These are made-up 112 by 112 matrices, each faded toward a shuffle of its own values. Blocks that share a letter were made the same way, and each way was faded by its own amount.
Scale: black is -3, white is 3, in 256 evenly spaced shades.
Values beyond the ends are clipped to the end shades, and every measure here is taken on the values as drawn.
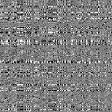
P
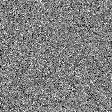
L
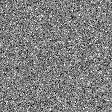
L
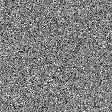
L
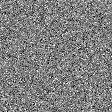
L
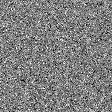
L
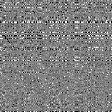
P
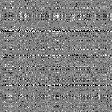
P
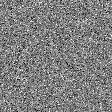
L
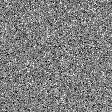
L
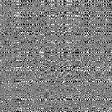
P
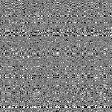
P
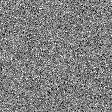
L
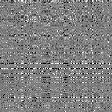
P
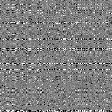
P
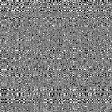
P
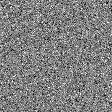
L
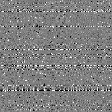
P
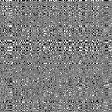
P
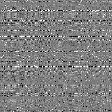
P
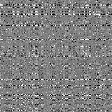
P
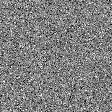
L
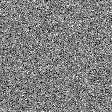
L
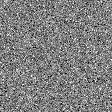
L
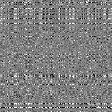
P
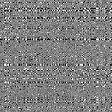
P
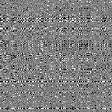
P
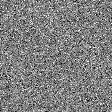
L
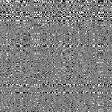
P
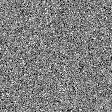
L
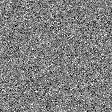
L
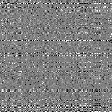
P
